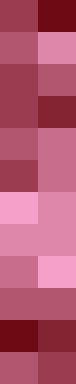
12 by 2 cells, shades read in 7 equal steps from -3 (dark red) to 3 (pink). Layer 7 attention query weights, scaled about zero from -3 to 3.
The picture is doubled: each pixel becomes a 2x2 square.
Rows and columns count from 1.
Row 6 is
-1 1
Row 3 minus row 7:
-4 -2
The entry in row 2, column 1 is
0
